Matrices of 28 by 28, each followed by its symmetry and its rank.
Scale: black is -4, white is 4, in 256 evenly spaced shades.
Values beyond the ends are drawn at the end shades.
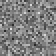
antisymmetric, full rank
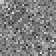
symmetric, full rank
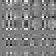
neither, rank two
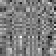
neither, rank three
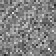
symmetric, full rank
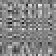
neither, rank three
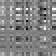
neither, rank two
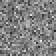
neither, full rank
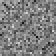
symmetric, full rank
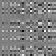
neither, rank two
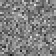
neither, full rank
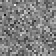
antisymmetric, full rank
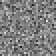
antisymmetric, full rank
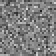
neither, full rank
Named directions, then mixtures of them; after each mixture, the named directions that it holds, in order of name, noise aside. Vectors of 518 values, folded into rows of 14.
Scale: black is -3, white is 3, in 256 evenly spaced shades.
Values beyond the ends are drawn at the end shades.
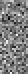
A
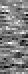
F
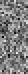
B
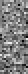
A, B, F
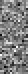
A, F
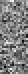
A, F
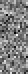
A, B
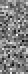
A, B, F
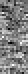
B, F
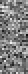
A, B, F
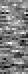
F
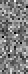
B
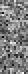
B, F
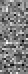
A, F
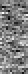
A, F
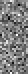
A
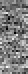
A, B, F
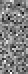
A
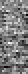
B, F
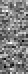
A, B, F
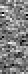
B, F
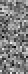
A, B, F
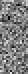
A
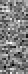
A, B, F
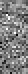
A, B, F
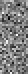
A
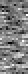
F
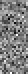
A, B
